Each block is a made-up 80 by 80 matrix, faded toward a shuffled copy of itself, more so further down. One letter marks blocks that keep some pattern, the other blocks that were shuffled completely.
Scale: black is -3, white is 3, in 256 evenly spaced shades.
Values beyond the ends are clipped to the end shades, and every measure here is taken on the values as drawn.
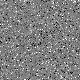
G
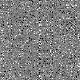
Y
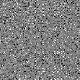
Y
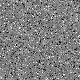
G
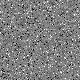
G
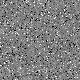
G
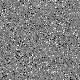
G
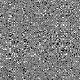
Y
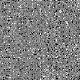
Y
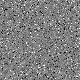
G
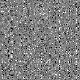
Y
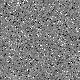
G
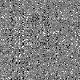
Y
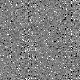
Y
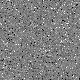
G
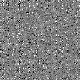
Y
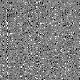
Y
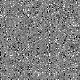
Y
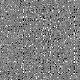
Y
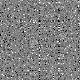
Y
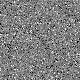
G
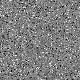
G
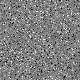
G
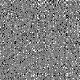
Y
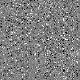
Y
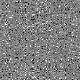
Y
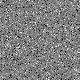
G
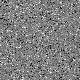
G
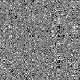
Y
